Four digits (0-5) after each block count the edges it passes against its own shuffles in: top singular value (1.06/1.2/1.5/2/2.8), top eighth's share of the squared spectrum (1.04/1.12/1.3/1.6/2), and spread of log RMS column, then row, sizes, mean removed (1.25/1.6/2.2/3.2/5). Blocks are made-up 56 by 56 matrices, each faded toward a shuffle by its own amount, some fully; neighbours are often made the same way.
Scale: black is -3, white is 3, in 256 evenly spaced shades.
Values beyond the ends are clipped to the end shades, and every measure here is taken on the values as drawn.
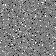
0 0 0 0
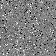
0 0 0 0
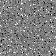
0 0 1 0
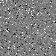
0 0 1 0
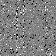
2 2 2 1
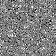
2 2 0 0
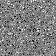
1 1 0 0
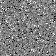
1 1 0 0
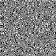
3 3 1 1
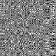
4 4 2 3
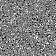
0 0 0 0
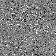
1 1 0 2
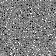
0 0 0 1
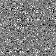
1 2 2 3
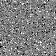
0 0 0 0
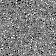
0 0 0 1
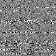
2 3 2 3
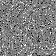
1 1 0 0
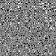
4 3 1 2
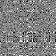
4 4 2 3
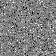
2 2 0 0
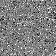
2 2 0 1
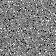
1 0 0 0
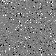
2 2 1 1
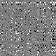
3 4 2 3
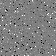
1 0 0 0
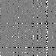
3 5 2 2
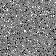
1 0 0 0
